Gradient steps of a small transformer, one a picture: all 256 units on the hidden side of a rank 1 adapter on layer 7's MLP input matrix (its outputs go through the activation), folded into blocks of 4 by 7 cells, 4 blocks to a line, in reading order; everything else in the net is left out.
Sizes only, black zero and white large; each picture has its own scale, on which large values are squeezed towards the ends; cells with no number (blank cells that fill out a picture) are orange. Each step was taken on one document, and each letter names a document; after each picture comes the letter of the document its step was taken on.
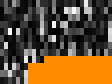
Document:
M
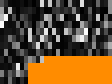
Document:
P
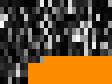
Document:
P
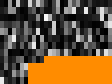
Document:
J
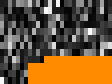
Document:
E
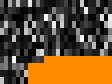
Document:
J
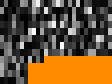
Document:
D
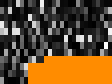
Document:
J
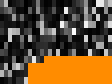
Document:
M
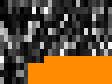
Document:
E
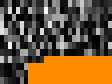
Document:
E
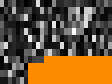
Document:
M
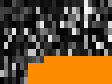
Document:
M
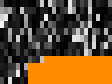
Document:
P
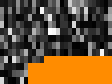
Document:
E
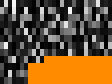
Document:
M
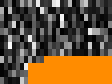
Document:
E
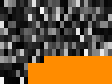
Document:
E
